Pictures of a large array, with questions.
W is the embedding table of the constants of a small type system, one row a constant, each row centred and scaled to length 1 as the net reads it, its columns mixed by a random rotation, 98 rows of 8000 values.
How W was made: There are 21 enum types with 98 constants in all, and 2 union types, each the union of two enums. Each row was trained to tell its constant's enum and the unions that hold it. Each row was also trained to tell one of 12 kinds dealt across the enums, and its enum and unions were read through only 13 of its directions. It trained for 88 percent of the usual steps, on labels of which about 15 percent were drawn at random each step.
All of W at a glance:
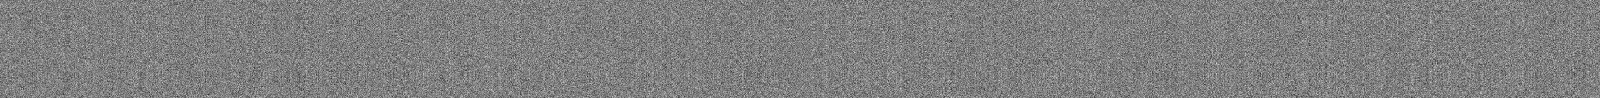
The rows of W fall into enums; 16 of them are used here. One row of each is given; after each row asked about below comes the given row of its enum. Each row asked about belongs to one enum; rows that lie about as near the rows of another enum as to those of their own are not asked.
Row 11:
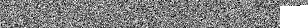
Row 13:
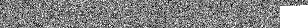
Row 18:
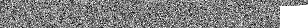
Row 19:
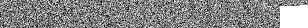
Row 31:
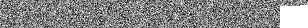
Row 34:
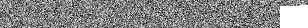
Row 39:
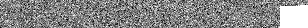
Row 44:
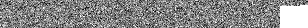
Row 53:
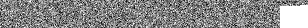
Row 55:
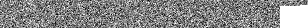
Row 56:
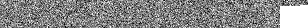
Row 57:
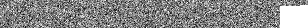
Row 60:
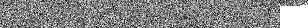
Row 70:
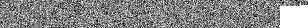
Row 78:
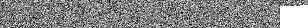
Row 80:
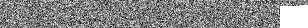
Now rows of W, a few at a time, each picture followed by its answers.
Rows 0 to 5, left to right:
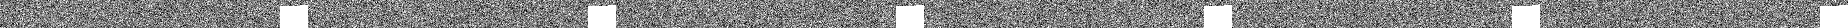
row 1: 11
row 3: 44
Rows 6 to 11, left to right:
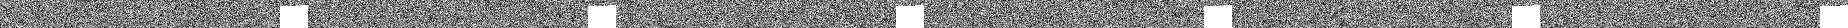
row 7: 53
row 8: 70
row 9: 19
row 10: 60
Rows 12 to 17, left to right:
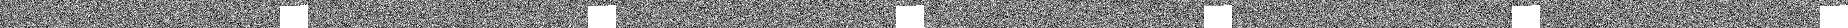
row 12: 31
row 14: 44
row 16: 34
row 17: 19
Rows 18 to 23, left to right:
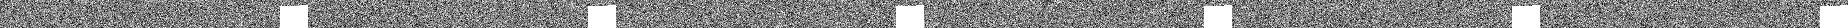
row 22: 78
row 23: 11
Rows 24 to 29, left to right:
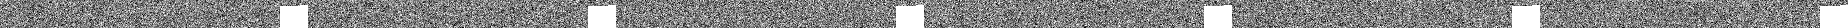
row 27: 11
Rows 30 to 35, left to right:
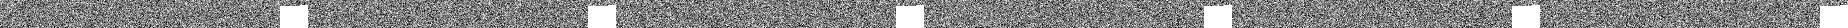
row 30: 57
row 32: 31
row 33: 70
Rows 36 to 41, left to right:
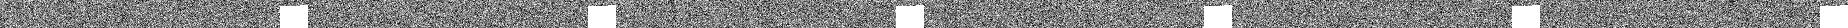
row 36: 53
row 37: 31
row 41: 34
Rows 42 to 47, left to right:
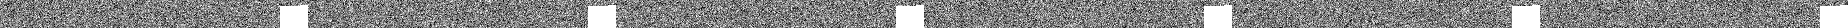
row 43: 11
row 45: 34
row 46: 78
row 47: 56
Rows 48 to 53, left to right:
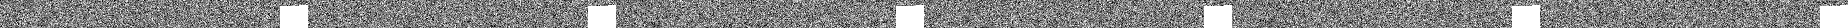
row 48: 70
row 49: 31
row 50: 80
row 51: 70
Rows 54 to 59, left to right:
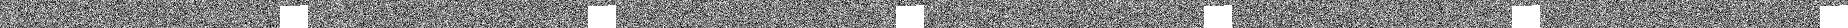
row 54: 44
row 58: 19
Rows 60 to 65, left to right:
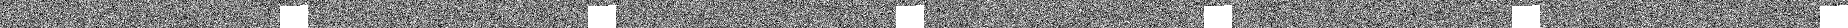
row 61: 60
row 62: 31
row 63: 78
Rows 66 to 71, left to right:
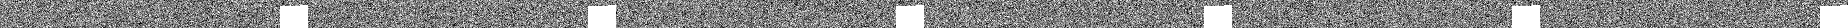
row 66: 56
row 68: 53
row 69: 44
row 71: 78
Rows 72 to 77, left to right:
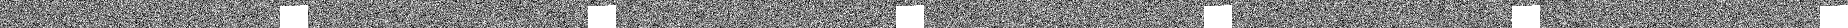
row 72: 19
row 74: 34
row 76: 56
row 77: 80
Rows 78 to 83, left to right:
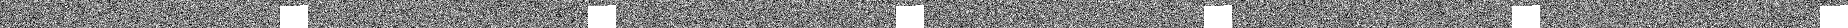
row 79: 34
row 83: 13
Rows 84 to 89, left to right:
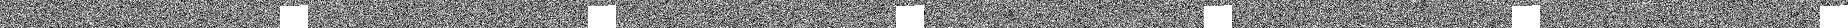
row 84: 70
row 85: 55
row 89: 56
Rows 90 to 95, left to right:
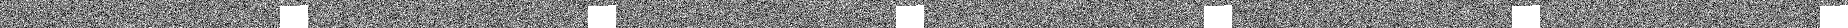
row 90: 19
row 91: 11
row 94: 78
